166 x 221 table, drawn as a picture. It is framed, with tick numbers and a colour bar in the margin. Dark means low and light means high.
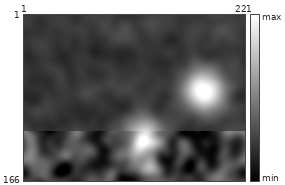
The values are skewed, with a long tail toward high values. A horizontal seam about 70% of the way down splits the table, and the top part is calmer. There are no lone odd cells. Two bumps rise from the field.
